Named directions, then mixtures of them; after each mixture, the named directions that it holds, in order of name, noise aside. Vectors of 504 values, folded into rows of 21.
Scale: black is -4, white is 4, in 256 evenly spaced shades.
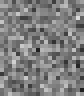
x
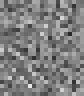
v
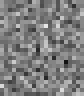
v, x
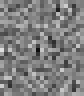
v, x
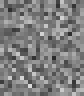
v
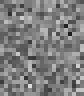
v, x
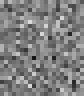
v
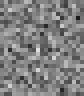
v, x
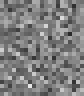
v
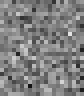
v, x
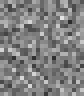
v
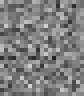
v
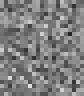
v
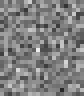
v, x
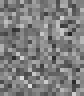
v
